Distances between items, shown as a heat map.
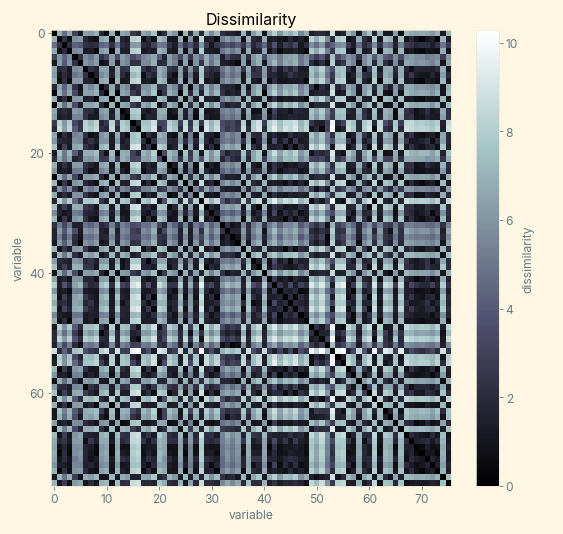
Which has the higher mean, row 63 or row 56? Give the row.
63
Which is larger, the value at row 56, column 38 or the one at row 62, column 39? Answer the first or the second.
the first
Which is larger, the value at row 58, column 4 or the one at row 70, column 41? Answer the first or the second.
the first
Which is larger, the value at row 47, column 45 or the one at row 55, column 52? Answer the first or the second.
the second
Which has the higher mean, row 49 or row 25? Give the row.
49
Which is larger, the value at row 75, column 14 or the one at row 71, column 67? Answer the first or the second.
the first
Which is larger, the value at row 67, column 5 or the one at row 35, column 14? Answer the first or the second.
the first
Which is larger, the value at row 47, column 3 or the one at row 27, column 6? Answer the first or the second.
the second
